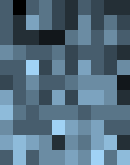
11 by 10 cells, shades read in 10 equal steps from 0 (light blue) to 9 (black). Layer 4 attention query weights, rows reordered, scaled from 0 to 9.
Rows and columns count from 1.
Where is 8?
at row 3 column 4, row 3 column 5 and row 6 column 10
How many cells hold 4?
17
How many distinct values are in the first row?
5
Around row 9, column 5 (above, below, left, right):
4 7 5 2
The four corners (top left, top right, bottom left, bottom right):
5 7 5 1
